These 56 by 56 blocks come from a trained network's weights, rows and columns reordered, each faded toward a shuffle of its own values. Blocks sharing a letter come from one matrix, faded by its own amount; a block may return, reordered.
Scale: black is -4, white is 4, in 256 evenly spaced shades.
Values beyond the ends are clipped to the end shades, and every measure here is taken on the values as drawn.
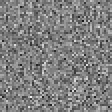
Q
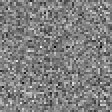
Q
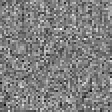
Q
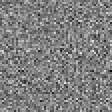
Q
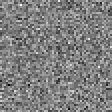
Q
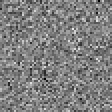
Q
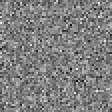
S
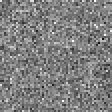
S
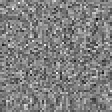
Q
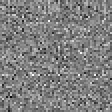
S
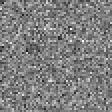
S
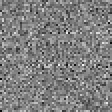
Q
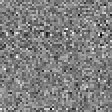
Q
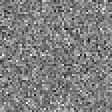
S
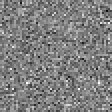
S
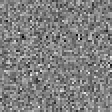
S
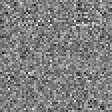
Q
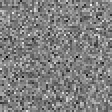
S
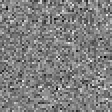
S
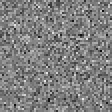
S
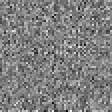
Q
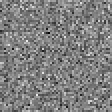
S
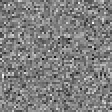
S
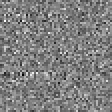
Q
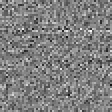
Q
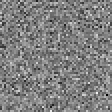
Q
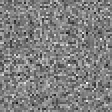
Q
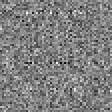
Q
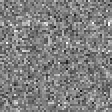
S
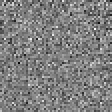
Q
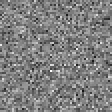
S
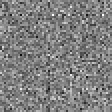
Q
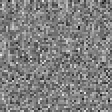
Q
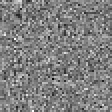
S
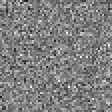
S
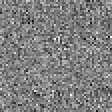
S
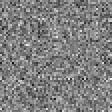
Q
